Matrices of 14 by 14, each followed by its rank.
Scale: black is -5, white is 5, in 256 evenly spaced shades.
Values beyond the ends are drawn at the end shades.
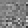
three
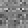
three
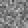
full rank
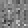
three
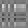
one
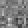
three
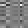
one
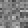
three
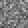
full rank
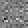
three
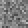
full rank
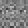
three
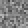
full rank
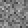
full rank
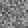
full rank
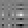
one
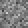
full rank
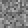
full rank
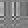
one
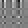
one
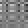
one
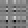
one
